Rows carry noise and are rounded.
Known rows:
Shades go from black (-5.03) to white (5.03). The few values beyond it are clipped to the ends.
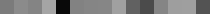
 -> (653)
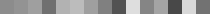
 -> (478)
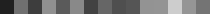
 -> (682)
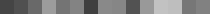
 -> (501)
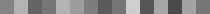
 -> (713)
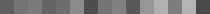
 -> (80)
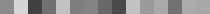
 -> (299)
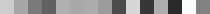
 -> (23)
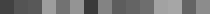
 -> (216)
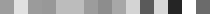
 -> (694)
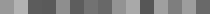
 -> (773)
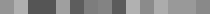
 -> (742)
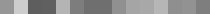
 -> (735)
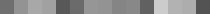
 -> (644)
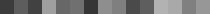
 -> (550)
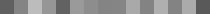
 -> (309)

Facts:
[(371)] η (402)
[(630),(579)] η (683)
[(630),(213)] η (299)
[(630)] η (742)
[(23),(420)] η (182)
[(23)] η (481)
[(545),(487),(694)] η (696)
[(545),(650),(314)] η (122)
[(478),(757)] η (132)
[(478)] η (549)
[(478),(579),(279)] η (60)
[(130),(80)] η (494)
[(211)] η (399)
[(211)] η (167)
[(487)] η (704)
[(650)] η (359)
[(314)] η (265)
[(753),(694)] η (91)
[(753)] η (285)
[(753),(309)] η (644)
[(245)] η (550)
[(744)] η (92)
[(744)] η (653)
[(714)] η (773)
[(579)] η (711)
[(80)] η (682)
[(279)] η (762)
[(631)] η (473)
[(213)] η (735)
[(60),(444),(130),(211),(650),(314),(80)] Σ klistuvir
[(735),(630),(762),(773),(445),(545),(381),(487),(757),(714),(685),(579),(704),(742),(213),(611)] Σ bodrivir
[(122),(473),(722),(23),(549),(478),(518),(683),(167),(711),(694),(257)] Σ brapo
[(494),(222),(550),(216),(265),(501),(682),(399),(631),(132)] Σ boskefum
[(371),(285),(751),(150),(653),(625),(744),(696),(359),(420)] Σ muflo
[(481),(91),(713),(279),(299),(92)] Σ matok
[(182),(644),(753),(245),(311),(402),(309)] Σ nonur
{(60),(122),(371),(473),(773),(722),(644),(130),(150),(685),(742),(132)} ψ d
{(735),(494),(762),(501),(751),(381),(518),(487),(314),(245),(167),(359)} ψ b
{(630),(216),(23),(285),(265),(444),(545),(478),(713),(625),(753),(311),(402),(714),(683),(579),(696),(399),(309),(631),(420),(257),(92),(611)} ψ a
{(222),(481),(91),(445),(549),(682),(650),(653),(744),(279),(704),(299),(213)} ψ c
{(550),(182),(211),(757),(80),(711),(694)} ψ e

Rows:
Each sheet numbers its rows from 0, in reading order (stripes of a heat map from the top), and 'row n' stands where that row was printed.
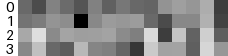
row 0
(130)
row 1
(744)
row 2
(122)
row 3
(279)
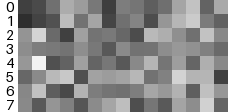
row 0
(399)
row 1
(494)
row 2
(213)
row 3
(444)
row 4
(445)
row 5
(359)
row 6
(757)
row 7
(420)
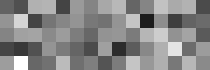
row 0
(751)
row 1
(92)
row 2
(314)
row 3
(132)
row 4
(704)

